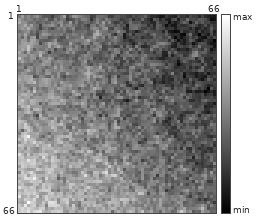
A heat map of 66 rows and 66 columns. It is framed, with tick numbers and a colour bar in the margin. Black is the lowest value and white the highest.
Ninth with the lowest average: top right. Stripes: none. Ninth with the highest average: bottom left. Slope: up to the bottom left. Histogram: bell-shaped.
